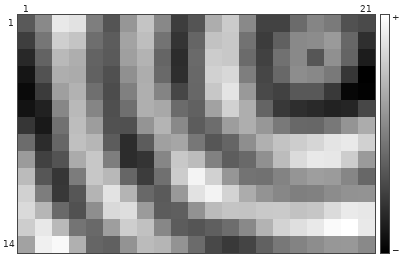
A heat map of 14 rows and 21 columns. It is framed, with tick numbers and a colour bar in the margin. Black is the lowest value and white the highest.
The ninth with the highest average is the bottom right. The top right is the ninth with the lowest average. Rings spread out from the top right. Neither half mirrors the other.
